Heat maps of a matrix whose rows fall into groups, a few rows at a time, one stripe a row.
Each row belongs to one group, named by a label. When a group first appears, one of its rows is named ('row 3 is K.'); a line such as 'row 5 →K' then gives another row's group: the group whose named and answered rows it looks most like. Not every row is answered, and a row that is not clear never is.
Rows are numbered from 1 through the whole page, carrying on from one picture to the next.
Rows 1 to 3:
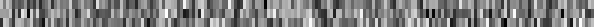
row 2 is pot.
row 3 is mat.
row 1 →pot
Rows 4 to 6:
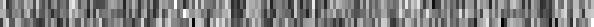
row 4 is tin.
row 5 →tin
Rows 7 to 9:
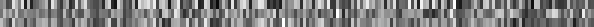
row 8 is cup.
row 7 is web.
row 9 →web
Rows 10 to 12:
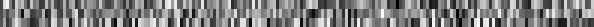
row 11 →cup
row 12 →web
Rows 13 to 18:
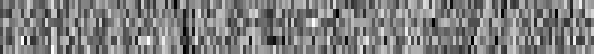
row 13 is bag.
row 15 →mat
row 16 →tin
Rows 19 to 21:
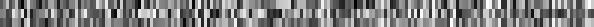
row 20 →web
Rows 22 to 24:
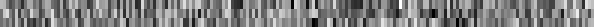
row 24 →cup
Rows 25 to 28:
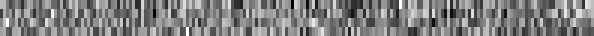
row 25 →bag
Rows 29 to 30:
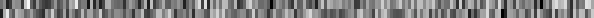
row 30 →mat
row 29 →tin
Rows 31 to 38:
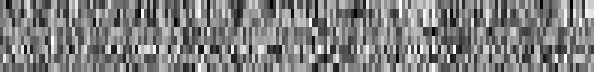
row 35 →cup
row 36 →web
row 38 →pot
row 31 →tin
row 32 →bag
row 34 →cup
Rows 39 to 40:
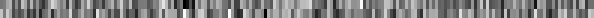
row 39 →pot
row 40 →pot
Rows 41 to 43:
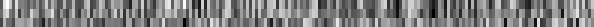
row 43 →mat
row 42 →bag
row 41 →cup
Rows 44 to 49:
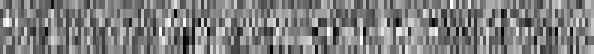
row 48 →pot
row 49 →mat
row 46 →cup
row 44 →tin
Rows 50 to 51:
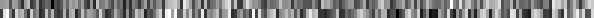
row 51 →mat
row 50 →tin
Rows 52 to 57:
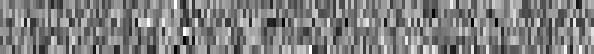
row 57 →pot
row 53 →cup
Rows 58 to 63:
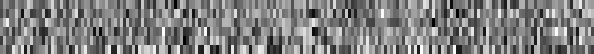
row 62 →mat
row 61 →pot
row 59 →cup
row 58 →bag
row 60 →bag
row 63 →web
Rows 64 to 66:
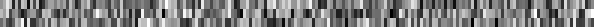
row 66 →web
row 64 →pot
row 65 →bag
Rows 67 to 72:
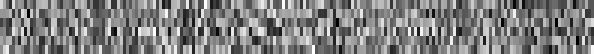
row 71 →pot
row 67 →web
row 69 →tin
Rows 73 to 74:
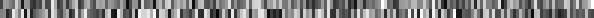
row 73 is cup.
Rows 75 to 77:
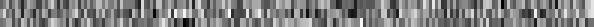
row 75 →bag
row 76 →cup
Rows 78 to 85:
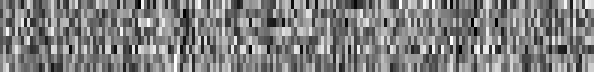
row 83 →web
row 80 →web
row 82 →tin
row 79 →mat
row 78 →bag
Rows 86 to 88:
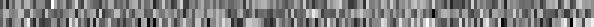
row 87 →mat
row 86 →cup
